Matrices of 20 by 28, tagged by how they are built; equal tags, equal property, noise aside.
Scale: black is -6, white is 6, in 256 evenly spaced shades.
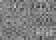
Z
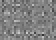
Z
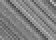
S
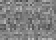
Z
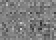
Z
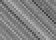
S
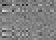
Z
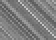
S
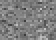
Z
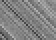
S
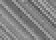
S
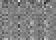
Z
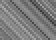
S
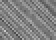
S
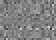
Z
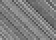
S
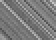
S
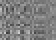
Z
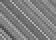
S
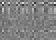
Z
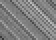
S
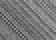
S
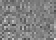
Z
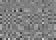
Z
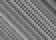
S
